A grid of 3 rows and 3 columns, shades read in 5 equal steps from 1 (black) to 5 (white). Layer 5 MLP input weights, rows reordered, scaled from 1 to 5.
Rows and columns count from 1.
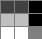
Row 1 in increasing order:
1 2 2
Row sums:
5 9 13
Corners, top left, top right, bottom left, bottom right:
2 1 5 3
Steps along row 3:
same down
